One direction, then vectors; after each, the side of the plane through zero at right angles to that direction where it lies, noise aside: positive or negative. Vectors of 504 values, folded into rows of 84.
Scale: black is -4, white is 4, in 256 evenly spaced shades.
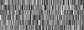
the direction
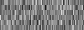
positive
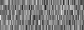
positive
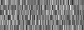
positive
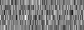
positive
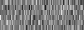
positive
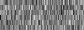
negative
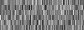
positive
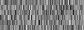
negative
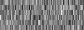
positive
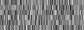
negative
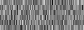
negative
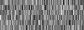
positive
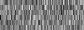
negative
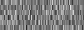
positive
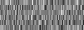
positive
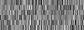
negative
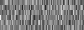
positive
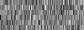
negative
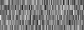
positive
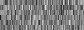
negative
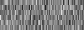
positive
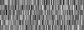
positive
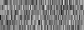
negative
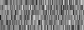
negative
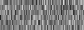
negative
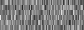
positive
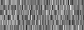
positive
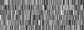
positive
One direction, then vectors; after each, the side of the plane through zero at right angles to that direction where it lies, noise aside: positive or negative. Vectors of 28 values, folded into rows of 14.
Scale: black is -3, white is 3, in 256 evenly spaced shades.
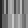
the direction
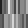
positive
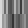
negative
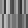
negative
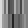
negative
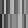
positive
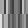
negative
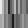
negative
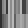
positive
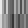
negative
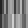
positive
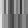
negative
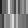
positive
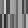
positive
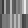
positive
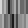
negative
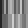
positive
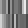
negative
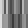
negative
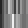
positive
